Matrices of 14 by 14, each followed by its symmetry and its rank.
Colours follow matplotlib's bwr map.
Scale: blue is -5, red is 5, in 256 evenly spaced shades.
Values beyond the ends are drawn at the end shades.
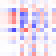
neither, rank two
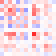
symmetric, rank three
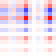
neither, rank one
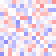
antisymmetric, full rank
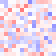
neither, full rank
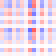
neither, rank one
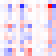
neither, rank two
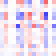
neither, rank two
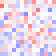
neither, full rank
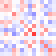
symmetric, rank three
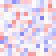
neither, full rank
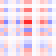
neither, rank one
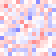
symmetric, full rank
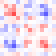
symmetric, rank three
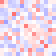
symmetric, full rank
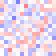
neither, full rank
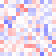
antisymmetric, full rank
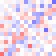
antisymmetric, full rank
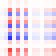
neither, rank one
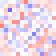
symmetric, full rank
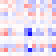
neither, rank two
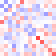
symmetric, full rank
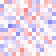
antisymmetric, full rank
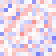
symmetric, full rank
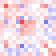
symmetric, rank three
